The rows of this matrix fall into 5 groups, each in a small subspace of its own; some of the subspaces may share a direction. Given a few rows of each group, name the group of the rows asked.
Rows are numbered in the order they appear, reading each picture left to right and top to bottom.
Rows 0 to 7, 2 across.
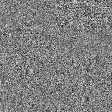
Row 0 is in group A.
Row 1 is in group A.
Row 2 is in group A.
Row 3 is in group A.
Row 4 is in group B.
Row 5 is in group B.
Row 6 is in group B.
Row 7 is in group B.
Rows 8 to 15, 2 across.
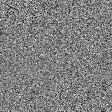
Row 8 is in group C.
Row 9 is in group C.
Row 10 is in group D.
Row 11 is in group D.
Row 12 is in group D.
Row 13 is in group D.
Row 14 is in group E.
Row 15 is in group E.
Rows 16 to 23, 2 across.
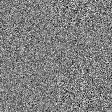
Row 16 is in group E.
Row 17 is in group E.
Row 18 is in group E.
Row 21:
B
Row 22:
B
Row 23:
C
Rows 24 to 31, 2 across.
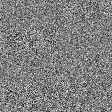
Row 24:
C
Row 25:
B
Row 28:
E
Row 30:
C
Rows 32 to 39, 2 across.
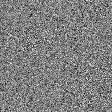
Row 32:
A
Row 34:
C
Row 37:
A
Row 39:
C
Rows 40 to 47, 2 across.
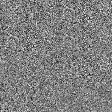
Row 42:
C
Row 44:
E
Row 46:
B
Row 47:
A
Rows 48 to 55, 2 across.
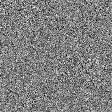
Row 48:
E
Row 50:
B
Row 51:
A
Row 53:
B
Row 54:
C
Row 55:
A
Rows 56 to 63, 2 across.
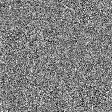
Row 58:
B
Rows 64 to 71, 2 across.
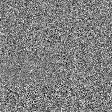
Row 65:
C
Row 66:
B
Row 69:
E
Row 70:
C
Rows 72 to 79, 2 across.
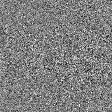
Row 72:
A
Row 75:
B
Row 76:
B
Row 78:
A
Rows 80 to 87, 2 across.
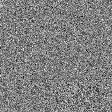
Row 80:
D
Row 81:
E
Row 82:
C
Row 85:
A
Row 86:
E
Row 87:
B
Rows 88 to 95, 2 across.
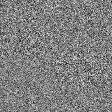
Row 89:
A
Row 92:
E
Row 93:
A
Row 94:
B
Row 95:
D
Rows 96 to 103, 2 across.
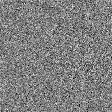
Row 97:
B
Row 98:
E
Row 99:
A
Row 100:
C
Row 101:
A
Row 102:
B
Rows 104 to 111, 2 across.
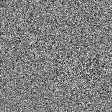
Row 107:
D
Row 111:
C
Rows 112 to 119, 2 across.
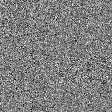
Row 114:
D
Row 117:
E
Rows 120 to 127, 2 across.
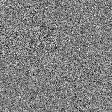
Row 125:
D
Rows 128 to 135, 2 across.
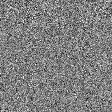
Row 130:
A
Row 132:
C
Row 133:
B
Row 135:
A
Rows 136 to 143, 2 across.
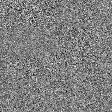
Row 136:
E
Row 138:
E
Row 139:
B
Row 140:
B
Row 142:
E
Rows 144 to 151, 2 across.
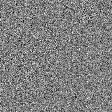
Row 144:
C
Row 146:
A
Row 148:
E
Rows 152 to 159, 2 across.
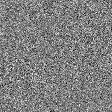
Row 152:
B
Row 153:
A
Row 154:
A
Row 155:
A
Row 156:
D
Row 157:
A
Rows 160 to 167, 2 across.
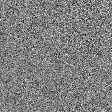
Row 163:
D
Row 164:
A
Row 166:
A
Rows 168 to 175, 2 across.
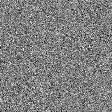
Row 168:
E
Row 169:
B
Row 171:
D
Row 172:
A
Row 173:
B
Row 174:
B
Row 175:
E
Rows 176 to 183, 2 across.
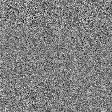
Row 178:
B
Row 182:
E
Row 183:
E
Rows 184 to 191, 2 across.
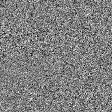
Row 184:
B
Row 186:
D
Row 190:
A
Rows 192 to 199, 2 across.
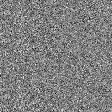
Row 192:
E
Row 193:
E
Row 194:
E
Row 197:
B
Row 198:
E
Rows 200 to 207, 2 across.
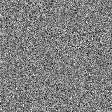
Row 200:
B
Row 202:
B
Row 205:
B
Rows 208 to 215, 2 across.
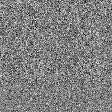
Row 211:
B
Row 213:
B
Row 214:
A
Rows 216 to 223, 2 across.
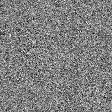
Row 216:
E
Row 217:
E
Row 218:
A
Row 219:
A
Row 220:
D
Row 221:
E
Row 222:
A
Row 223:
B
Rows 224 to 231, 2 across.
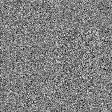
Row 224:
A
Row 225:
A
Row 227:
B
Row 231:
E
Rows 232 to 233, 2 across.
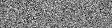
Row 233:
B
